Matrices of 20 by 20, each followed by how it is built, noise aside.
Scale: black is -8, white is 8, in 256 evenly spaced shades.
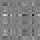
low rank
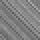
Toeplitz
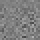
low rank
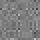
low rank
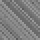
Toeplitz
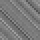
Toeplitz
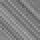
Toeplitz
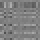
low rank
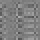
low rank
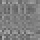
low rank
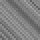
Toeplitz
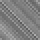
Toeplitz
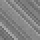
Toeplitz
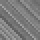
Toeplitz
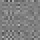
low rank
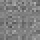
low rank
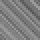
Toeplitz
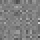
low rank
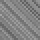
Toeplitz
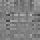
low rank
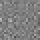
low rank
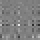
low rank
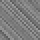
Toeplitz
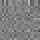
low rank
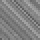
Toeplitz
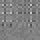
low rank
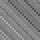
Toeplitz
